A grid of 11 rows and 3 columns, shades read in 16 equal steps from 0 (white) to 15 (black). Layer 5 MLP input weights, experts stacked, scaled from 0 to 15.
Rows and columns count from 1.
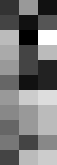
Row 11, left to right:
11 4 3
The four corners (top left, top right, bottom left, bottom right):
12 14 11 3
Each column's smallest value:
4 3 0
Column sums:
88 101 74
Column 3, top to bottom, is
14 10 0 4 13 13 2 4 4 7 3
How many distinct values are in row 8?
3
